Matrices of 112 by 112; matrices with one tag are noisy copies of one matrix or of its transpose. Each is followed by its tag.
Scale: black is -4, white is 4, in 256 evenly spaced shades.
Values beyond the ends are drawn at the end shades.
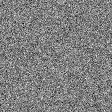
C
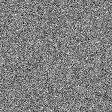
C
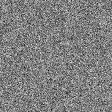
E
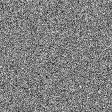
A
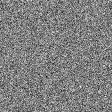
A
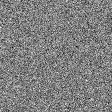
A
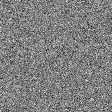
A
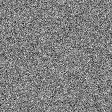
C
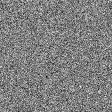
A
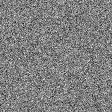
C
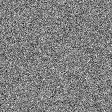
C
